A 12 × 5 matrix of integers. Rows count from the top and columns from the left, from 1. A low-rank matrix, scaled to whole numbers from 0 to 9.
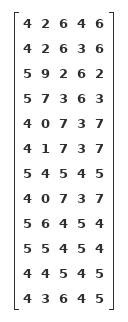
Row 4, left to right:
5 7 3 6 3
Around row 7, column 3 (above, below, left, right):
7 7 4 4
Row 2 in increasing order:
2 3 4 6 6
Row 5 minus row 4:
-1 -7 4 -3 4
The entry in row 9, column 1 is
5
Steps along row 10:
same down up down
